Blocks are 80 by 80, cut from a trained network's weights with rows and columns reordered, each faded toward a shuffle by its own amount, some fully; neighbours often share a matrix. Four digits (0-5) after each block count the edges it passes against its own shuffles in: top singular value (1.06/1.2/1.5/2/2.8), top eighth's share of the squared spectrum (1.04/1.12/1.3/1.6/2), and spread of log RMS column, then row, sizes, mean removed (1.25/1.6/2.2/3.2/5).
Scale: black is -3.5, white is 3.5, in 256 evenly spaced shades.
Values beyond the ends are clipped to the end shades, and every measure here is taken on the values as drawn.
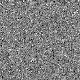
2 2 0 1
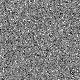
0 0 0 0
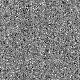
1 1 0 0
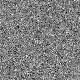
0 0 0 0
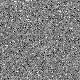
0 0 0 0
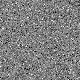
0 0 0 0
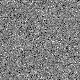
0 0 0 0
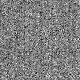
1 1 0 1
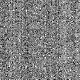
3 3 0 2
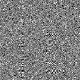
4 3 2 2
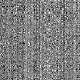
3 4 2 3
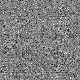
2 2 1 0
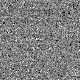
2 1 1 0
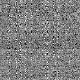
3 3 3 1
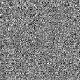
3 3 1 2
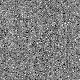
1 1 0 0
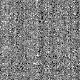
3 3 1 2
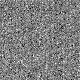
1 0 0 0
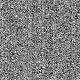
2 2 0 0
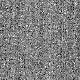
2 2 0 1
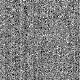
2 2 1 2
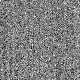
1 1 0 0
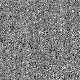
1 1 0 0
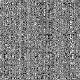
3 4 2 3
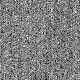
2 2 0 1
